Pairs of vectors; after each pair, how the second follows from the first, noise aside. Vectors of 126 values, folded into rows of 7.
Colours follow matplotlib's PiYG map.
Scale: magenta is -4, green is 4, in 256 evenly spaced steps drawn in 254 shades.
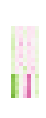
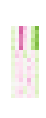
reversed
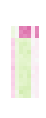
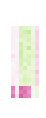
reversed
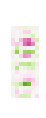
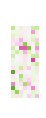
shuffled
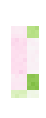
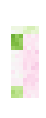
reversed
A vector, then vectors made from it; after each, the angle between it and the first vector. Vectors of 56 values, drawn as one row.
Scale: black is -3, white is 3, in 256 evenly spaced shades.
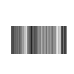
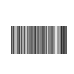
partly aligned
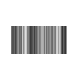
nearly parallel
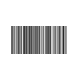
orthogonal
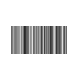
partly opposed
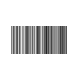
orthogonal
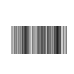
nearly opposite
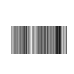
nearly opposite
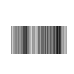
nearly opposite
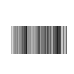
nearly opposite
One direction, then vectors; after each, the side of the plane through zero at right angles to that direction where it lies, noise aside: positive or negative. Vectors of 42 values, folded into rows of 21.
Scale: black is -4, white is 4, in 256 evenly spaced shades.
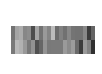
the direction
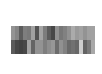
negative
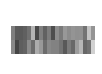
negative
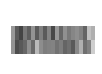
negative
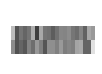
negative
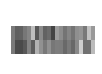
negative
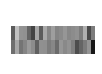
positive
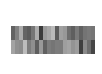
positive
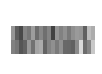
negative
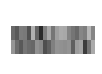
negative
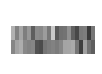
positive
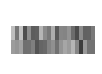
positive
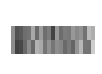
negative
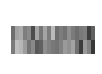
positive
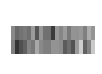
negative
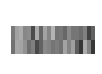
positive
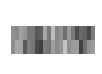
positive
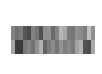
negative
